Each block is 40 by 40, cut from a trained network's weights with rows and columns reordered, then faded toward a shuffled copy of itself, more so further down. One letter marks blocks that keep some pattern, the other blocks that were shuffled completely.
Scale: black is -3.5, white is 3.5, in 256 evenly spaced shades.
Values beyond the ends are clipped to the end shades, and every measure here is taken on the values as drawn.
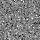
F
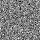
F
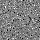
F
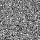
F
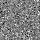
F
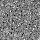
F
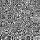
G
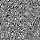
G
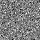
F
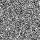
F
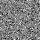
F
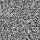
G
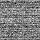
G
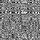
G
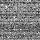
G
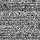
G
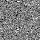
F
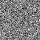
F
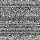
G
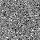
F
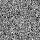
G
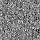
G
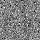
F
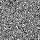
F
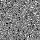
F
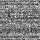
G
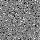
F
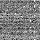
G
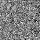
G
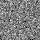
F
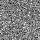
F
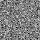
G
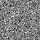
F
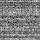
G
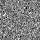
F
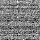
G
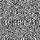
G
